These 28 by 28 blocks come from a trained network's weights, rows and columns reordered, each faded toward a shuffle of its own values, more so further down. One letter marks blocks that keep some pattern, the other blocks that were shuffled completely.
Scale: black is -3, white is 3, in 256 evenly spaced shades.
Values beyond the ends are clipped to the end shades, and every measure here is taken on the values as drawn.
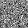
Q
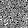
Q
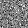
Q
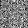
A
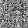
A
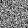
Q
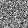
Q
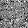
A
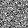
Q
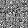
A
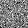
Q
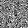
Q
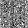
A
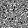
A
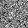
Q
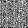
A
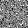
Q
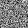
Q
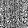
A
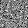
Q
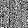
A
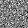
Q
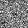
Q
